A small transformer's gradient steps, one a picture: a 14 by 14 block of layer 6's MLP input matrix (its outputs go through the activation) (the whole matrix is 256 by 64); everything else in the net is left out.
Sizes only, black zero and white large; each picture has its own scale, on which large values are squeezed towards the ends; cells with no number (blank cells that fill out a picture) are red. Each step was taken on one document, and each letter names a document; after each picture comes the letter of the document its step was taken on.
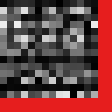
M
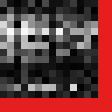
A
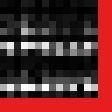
A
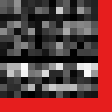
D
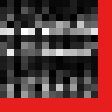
A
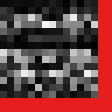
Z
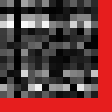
A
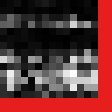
Z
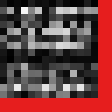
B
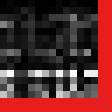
Z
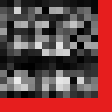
B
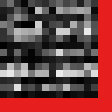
D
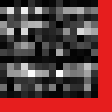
B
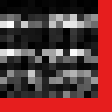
Z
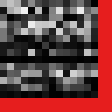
D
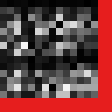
B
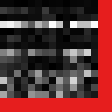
Z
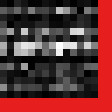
B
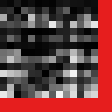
Z
